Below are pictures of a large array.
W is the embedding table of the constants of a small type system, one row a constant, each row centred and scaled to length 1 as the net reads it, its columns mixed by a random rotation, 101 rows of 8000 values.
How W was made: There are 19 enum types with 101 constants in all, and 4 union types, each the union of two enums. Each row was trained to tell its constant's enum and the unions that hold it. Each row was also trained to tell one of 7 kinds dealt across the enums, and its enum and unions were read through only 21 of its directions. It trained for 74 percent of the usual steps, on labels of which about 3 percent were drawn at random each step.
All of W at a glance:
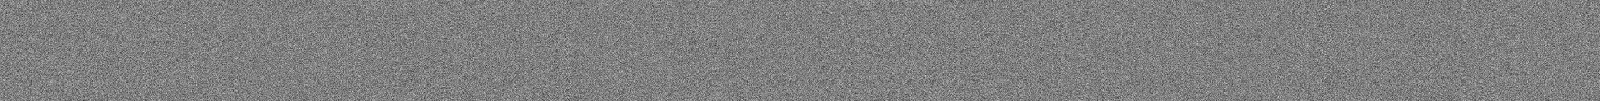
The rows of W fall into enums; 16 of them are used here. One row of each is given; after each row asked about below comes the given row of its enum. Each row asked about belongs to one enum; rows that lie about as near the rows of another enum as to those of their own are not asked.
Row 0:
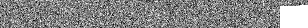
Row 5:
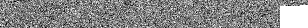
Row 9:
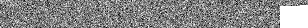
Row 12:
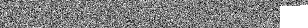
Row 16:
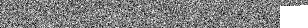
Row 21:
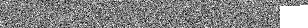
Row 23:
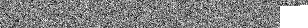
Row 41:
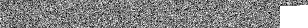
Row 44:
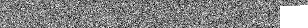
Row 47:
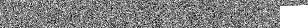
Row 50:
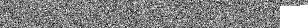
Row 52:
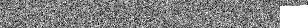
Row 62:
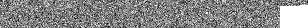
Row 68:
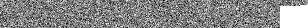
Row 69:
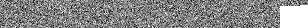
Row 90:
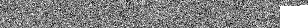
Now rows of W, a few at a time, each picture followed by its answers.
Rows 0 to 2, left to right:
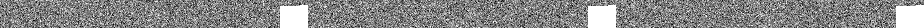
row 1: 69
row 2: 9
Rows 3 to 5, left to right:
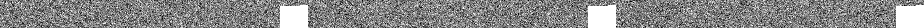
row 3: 50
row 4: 69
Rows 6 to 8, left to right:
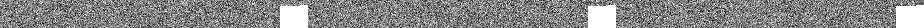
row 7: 23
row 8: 69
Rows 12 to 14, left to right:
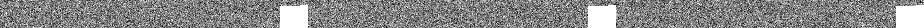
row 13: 12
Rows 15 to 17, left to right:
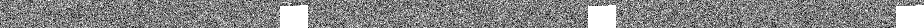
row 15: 0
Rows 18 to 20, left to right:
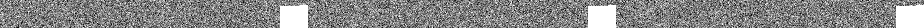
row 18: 90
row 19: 50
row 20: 16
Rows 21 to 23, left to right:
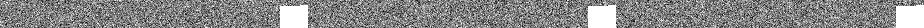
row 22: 69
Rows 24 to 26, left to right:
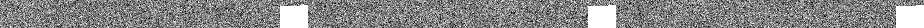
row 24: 16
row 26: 41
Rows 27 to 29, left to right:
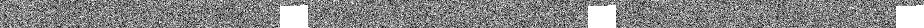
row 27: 16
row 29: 68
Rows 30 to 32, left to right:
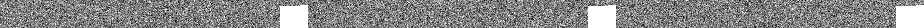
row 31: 9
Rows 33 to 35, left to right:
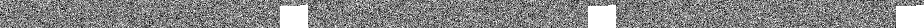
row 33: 68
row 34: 69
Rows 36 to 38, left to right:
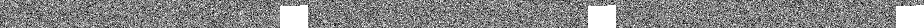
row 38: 50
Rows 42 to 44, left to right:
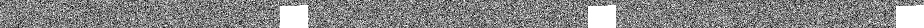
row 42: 52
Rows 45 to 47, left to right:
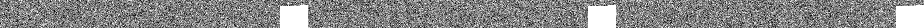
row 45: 16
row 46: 21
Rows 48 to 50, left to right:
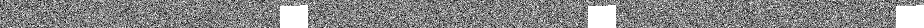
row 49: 50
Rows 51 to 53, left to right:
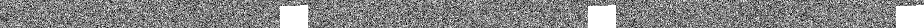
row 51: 9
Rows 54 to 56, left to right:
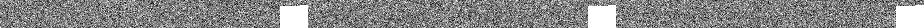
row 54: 9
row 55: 68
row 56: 0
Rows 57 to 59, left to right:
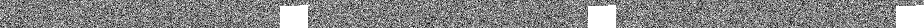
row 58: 90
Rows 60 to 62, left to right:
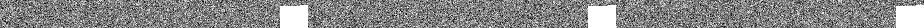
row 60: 5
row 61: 9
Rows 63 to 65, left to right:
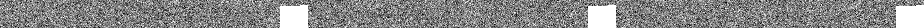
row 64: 90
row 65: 68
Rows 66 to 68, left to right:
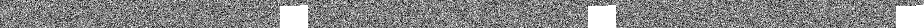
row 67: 52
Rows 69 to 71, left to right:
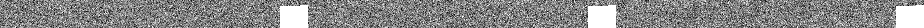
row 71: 0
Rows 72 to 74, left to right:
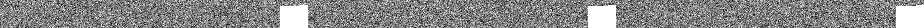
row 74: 21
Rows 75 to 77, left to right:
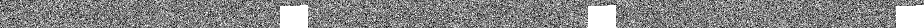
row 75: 90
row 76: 0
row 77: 9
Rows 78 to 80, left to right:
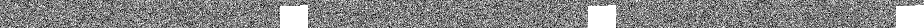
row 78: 69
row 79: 0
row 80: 47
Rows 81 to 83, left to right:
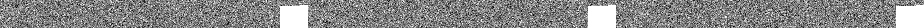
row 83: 16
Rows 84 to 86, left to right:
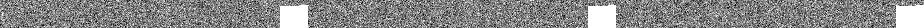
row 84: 90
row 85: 90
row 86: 16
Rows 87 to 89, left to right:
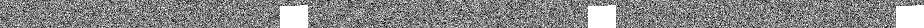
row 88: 52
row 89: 0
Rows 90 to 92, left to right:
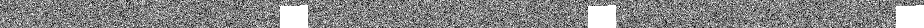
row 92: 52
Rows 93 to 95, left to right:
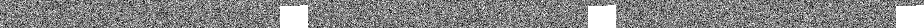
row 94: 23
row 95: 41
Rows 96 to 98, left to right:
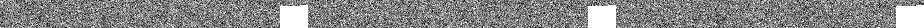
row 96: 68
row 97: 52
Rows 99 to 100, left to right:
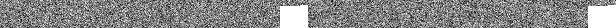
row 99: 23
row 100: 68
